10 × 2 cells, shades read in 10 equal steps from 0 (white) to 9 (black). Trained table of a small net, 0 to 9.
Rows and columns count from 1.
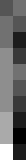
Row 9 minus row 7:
-1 2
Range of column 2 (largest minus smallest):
4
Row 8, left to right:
3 8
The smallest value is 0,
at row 10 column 1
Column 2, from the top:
5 6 8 7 5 6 7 8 9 8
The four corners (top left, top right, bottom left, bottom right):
6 5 0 8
